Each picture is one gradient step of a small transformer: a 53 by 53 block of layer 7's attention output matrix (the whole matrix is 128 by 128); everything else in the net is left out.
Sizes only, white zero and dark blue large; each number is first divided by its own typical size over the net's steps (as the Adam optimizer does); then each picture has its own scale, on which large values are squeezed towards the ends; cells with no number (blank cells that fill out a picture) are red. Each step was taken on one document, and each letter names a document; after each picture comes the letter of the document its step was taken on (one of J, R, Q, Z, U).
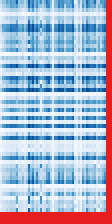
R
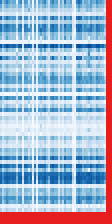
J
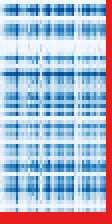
R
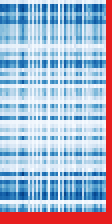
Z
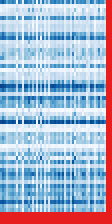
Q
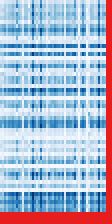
Q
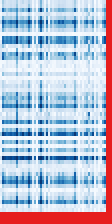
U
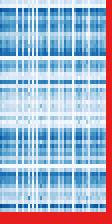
J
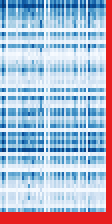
Q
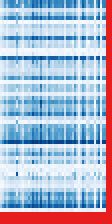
R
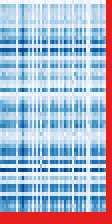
Z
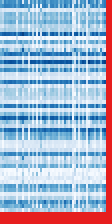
Z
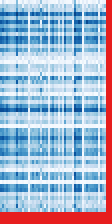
J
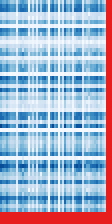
Z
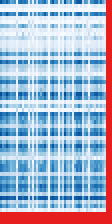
Z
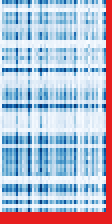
U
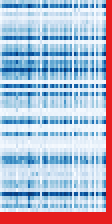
U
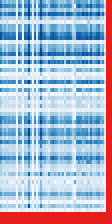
J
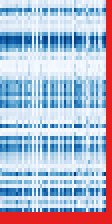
U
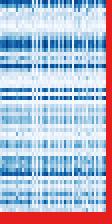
U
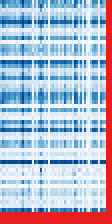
Z
